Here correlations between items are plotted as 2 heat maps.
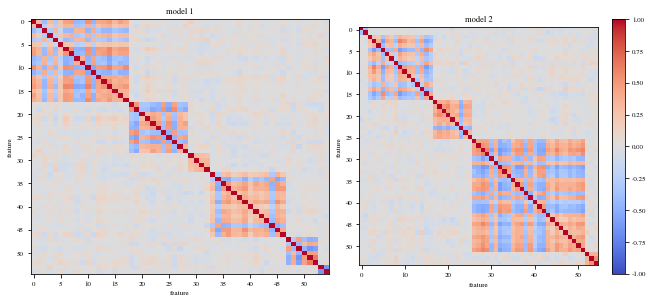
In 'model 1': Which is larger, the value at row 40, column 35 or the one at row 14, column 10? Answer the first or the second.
the second
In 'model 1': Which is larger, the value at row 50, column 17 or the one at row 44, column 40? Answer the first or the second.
the first
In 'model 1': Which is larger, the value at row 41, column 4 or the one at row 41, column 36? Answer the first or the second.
the second
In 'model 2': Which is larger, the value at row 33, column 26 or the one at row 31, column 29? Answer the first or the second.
the second
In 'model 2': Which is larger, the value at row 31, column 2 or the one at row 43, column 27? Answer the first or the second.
the second
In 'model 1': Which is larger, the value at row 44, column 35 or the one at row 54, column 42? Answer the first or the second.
the second
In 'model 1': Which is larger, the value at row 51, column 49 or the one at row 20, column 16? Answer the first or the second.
the second
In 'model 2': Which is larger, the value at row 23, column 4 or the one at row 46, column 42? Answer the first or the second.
the first
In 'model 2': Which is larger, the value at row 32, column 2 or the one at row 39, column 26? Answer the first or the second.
the second
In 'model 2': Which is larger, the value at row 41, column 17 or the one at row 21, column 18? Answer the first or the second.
the second
